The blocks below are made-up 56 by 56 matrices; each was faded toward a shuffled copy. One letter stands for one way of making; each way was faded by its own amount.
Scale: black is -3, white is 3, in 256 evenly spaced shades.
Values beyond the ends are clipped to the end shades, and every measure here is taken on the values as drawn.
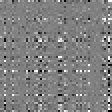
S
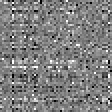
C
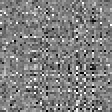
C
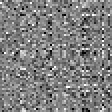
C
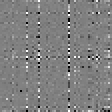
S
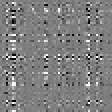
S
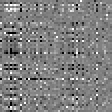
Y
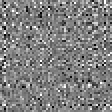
C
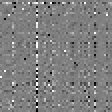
Y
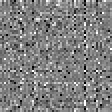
C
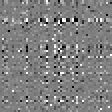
Y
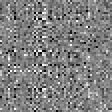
C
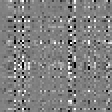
S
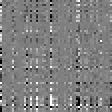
S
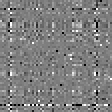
Y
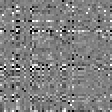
Y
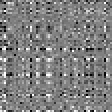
Y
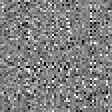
C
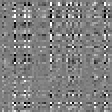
S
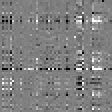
S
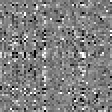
C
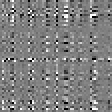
S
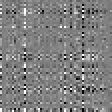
S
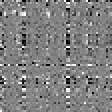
Y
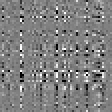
S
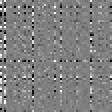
S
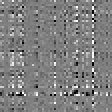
S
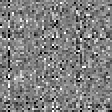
C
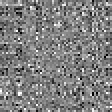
C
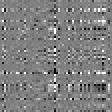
S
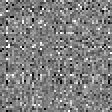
C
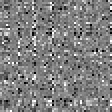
C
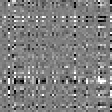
S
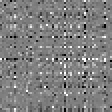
Y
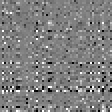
Y
